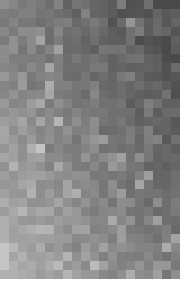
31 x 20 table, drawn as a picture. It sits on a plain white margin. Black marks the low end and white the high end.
Slope: up to the bottom left. Grain: fine. Average level on the scale: 50%. Ninth with the lowest average: top right. Ninth with the highest average: bottom left. Mirror symmetry: none.
